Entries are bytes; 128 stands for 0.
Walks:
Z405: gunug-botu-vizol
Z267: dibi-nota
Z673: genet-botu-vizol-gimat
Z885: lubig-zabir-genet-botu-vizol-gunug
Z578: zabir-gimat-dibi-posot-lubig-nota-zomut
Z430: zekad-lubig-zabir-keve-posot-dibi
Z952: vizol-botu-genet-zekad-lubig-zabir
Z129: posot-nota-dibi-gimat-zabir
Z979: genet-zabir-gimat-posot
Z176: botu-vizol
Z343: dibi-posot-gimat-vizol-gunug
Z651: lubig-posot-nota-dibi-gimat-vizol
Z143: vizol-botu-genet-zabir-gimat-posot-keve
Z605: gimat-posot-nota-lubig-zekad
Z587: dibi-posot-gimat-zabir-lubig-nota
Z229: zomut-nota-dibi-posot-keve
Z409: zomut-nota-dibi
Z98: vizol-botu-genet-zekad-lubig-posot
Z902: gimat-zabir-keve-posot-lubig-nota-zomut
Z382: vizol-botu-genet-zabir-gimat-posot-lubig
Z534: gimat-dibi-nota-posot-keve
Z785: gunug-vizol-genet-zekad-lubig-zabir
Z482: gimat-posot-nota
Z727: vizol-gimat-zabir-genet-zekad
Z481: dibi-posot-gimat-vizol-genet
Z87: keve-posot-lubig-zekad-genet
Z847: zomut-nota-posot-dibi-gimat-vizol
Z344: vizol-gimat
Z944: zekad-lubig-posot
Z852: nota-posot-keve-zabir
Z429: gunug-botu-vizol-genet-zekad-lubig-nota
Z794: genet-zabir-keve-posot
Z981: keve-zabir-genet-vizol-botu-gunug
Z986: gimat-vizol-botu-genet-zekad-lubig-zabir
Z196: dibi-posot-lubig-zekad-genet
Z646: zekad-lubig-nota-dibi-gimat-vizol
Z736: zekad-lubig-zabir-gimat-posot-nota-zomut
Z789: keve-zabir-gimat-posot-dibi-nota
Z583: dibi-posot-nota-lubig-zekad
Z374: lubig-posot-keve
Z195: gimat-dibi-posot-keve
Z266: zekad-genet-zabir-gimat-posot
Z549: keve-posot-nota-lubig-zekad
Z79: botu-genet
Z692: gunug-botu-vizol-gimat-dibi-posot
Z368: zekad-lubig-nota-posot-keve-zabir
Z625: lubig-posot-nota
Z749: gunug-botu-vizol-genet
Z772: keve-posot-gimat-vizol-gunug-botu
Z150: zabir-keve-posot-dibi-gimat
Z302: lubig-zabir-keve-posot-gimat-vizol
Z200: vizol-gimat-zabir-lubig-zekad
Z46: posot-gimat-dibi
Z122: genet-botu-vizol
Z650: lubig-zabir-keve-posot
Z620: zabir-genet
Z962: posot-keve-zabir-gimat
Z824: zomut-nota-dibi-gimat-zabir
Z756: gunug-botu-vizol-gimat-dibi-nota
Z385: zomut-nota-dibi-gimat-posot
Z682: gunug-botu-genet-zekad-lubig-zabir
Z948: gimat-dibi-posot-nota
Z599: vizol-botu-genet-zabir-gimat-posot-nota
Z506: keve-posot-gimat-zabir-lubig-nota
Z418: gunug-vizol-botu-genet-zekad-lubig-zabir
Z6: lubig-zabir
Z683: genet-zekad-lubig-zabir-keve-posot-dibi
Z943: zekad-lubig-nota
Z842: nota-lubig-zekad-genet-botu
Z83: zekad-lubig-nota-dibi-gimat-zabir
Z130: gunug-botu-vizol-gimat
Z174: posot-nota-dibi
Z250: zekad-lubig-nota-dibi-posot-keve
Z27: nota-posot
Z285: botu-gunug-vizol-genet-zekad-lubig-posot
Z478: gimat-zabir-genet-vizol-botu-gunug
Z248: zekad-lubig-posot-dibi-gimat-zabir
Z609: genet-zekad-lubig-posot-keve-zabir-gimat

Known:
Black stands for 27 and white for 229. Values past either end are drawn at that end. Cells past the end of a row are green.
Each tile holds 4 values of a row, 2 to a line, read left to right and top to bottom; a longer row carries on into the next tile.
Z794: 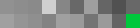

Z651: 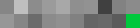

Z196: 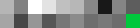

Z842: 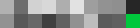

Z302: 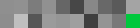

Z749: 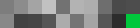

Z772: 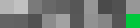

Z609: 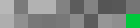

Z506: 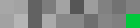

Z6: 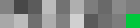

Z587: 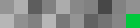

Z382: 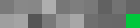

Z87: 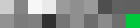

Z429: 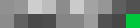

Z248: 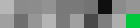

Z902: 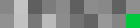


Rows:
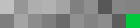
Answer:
Z374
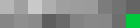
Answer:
Z549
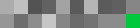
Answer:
Z789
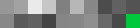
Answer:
Z285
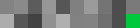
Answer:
Z478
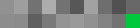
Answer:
Z143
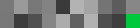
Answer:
Z405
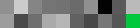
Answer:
Z343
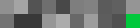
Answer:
Z130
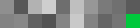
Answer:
Z952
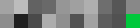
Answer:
Z756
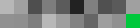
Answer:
Z962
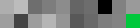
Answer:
Z46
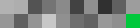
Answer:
Z150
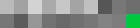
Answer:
Z250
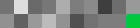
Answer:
Z385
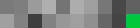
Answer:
Z885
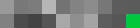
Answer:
Z673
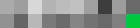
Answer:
Z583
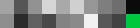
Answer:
Z79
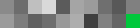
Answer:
Z785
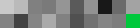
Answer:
Z195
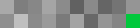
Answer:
Z650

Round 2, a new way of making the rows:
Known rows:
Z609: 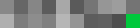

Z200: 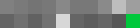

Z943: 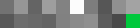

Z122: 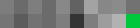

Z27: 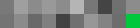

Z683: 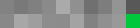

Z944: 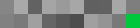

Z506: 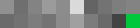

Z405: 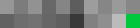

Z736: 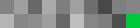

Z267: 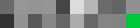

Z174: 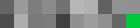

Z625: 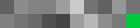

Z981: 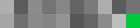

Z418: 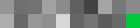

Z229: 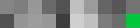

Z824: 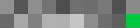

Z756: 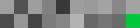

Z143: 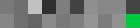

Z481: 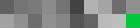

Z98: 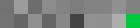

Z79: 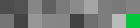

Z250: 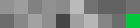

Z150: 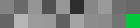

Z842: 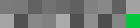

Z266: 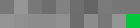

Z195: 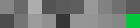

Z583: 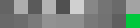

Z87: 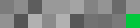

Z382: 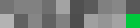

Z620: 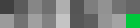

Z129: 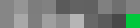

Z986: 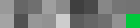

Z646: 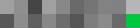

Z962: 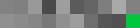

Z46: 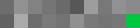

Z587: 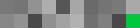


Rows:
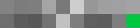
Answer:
Z429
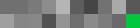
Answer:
Z6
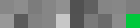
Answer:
Z952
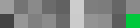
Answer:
Z789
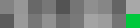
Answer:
Z847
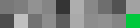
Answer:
Z385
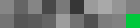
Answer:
Z673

